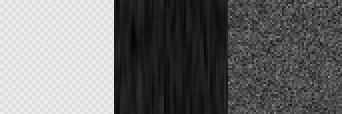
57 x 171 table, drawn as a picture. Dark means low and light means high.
The table splits into one row of 3 panels. Panel 1,1: very high, checkered, faint in contrast. Panel 1,2: very low, streaked downward, faint in contrast. Panel 1,3: low, fine-grained.
